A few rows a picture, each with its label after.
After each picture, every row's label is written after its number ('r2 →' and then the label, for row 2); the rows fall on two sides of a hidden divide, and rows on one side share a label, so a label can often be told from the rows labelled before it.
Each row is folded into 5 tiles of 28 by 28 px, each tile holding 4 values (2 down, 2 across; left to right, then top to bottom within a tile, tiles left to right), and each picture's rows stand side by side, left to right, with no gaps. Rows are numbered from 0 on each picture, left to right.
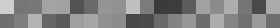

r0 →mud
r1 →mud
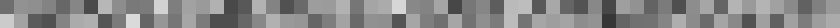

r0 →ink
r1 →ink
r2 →ink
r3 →mud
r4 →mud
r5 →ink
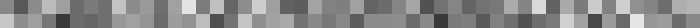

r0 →ink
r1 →ink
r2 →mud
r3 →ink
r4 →ink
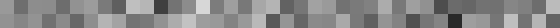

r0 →mud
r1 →mud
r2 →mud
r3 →mud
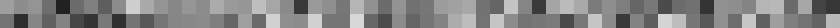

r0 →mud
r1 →ink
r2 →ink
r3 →mud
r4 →mud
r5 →ink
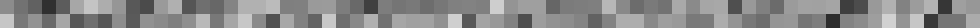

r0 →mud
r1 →mud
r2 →ink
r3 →ink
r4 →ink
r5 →mud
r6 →ink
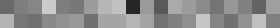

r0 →ink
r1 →mud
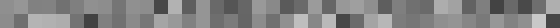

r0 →mud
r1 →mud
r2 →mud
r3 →mud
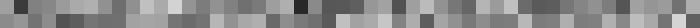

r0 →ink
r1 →mud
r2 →mud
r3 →mud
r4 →mud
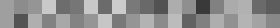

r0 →ink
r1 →mud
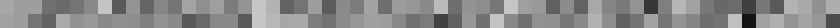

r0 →mud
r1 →ink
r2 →mud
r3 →ink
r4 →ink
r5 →mud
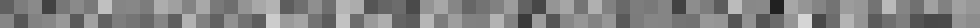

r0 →mud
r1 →ink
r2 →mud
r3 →mud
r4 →mud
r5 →mud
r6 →ink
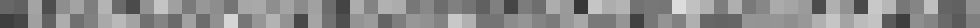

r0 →mud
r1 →ink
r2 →ink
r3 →mud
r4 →ink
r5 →mud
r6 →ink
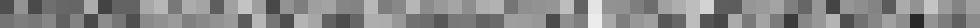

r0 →mud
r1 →ink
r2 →mud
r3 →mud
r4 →ink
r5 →ink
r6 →mud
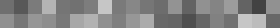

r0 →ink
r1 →mud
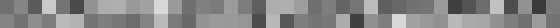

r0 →ink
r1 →mud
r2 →mud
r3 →mud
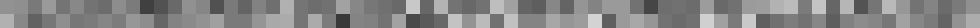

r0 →ink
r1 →ink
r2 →mud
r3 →mud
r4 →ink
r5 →ink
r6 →ink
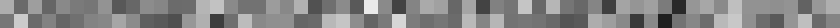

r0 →mud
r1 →mud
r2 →mud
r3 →mud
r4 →mud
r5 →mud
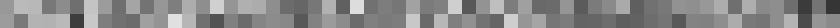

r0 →mud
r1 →ink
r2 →ink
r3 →mud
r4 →ink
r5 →ink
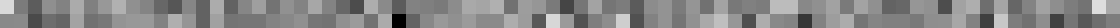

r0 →ink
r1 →ink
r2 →mud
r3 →ink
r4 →mud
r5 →ink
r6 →mud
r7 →ink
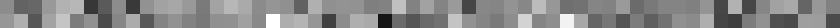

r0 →ink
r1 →ink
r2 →ink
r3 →mud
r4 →ink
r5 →mud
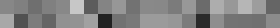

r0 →ink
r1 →ink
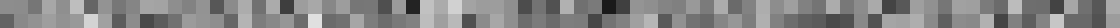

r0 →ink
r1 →mud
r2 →ink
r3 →ink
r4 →mud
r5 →mud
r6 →mud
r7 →mud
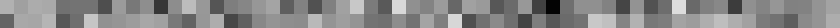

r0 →ink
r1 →ink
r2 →ink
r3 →ink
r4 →ink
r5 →ink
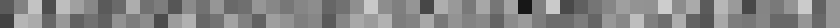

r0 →mud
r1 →ink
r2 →mud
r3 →mud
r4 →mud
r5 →mud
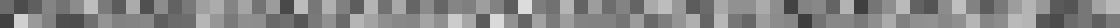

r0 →mud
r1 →mud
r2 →ink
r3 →ink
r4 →ink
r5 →ink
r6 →ink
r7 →ink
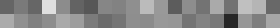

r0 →ink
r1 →ink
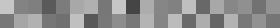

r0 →ink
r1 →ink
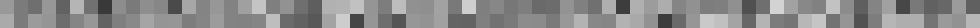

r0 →ink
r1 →ink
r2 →ink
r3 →ink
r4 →ink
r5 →mud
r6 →ink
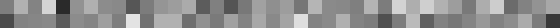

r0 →ink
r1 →ink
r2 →ink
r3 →mud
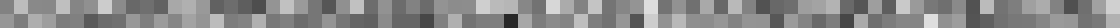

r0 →ink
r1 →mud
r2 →mud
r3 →mud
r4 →mud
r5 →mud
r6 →mud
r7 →ink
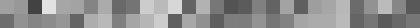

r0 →ink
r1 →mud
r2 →ink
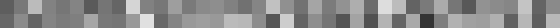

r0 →mud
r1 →mud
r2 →ink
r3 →mud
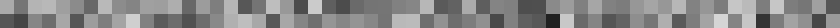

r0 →ink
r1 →mud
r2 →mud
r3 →mud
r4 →ink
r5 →ink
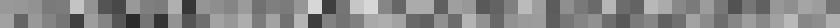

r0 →mud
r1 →mud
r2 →mud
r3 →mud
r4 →ink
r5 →ink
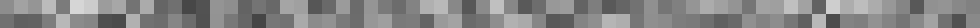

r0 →ink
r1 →mud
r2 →mud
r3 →mud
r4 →mud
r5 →mud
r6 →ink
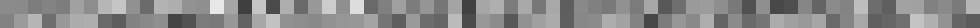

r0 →ink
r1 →ink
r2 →ink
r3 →mud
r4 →mud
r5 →mud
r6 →mud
